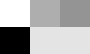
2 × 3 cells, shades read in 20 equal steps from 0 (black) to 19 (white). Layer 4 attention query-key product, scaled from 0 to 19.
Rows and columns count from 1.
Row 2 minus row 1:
-19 4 6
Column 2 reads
13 17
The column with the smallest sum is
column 1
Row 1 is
19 13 11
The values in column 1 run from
0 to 19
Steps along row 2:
up same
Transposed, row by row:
19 0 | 13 17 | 11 17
